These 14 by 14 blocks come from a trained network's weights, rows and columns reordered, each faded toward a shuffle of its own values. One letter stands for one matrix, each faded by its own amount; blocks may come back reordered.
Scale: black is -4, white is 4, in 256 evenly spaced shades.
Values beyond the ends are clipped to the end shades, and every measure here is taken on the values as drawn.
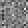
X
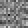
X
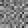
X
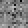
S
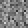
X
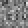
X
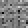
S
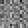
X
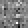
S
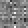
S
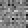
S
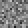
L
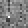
S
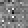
S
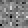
S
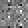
S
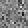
L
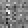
S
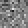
L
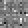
S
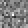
L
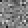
L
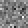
L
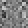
X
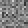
X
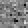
S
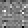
S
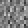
X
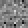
S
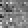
S
